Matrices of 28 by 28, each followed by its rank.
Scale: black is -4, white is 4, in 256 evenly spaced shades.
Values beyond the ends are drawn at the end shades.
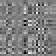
two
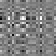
two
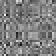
three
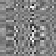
three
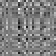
two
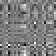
three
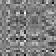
three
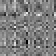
three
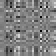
two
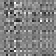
three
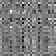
three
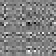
three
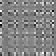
two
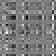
two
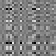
two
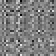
three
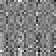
three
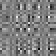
two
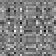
three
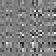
three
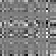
two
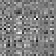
three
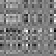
two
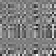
two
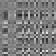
two
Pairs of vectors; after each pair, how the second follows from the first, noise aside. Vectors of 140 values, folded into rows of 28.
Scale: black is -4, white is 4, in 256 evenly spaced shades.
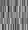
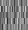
wrapped around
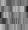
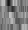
wrapped around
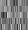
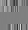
partly zeroed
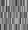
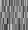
wrapped around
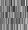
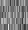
wrapped around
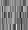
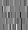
partly zeroed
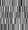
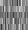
sign-scrambled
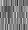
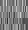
wrapped around
